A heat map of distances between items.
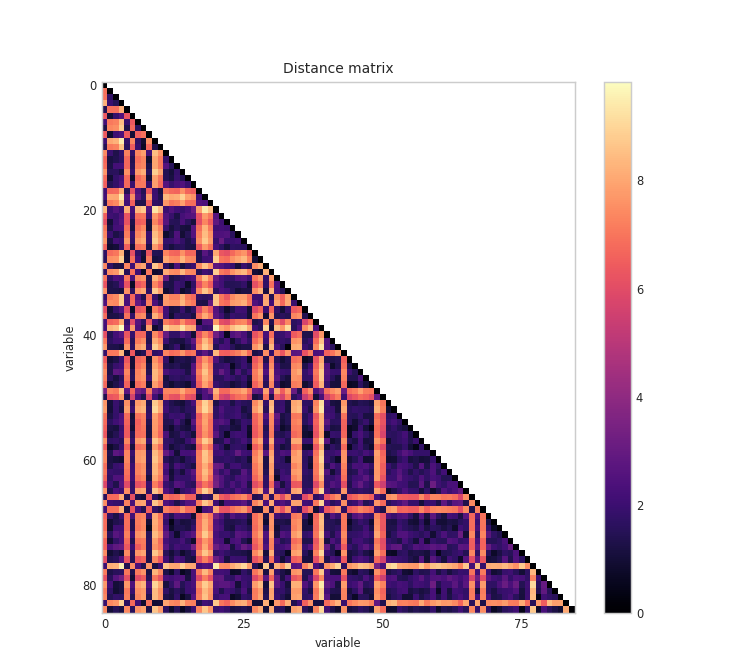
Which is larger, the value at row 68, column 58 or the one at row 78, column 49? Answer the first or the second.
the second
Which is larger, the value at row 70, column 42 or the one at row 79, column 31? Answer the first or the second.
the second
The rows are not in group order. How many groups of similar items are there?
2
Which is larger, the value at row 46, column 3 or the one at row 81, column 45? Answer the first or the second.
the first
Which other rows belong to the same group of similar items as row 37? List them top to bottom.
1, 2, 3, 5, 8, 11, 12, 13, 14, 15, 16, 20, 21, 22, 23, 24, 25, 26, 29, 31, 32, 33, 36, 40, 41, 42, 44, 45, 46, 47, 48, 51, 52, 53, 54, 55, 56, 57, 58, 59, 60, 61, 62, 63, 64, 65, 67, 69, 70, 71, 72, 73, 74, 75, 76, 78, 79, 80, 81, 82, 84
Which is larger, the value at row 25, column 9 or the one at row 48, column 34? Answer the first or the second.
the first
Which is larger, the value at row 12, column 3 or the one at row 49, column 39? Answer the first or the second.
the second
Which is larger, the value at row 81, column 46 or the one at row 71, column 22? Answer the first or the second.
the first
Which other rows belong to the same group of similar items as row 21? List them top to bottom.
1, 2, 3, 5, 8, 11, 12, 13, 14, 15, 16, 20, 22, 23, 24, 25, 26, 29, 31, 32, 33, 36, 37, 40, 41, 42, 44, 45, 46, 47, 48, 51, 52, 53, 54, 55, 56, 57, 58, 59, 60, 61, 62, 63, 64, 65, 67, 69, 70, 71, 72, 73, 74, 75, 76, 78, 79, 80, 81, 82, 84
